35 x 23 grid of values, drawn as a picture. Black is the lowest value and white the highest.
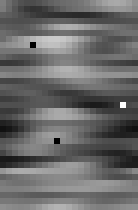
Three lone cells stand out: one far higher and two far lower than their neighbours. The grain runs across in streaks. There is no overall slope. The values follow a bell shape. The middle right is the ninth with the lowest average.
